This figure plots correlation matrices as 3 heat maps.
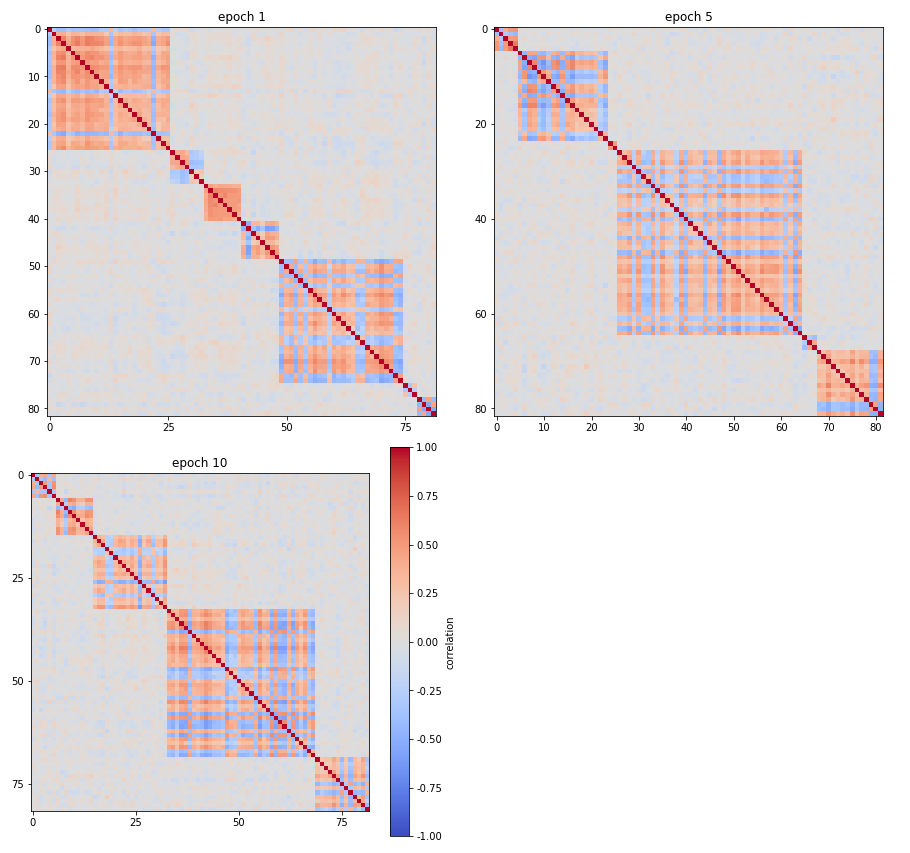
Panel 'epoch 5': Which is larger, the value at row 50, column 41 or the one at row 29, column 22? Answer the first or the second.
the first
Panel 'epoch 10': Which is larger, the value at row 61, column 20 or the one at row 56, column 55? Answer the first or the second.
the second
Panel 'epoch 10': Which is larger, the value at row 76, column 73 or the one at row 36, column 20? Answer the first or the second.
the first
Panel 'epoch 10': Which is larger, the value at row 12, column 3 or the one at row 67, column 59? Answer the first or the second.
the first
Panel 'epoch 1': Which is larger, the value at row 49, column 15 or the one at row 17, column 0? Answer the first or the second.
the first
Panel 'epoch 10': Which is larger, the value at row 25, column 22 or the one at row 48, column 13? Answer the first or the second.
the first
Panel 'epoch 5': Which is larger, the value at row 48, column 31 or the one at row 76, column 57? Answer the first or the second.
the second
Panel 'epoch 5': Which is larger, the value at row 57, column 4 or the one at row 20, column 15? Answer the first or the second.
the second
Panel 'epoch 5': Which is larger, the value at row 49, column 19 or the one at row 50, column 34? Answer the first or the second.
the first
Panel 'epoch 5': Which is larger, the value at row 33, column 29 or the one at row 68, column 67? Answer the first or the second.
the second
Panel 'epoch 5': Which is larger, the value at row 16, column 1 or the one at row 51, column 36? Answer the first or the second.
the second
